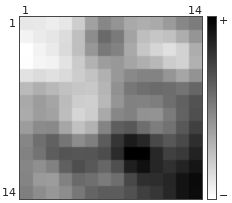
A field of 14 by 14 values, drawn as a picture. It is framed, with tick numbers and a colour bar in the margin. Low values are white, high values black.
The bottom right is the ninth with the highest average. The top left is the ninth with the lowest average. There are no lone odd cells. Values rise toward the bottom right.
